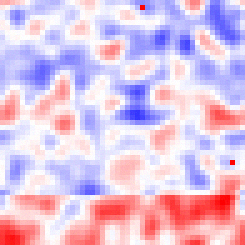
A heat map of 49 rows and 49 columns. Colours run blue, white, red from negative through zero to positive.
Seam: horizontal, 80% of the way down, the bottom part higher. Grain: blotchy. Lone odd cells: 2, each higher than its neighbours.
